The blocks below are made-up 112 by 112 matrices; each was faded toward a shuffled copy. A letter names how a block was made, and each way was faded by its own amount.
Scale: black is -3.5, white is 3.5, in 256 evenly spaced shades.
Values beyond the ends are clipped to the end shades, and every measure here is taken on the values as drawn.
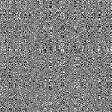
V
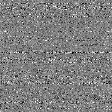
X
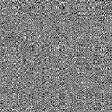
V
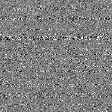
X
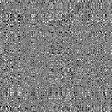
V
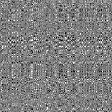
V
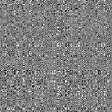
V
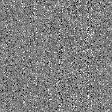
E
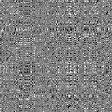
V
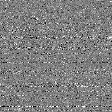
X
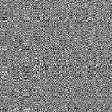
V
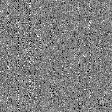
E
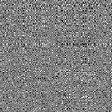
V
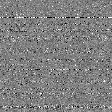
X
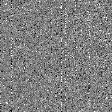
E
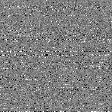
X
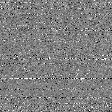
X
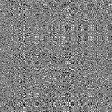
V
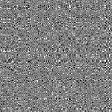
V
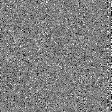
E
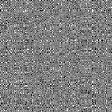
V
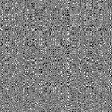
V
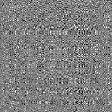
V
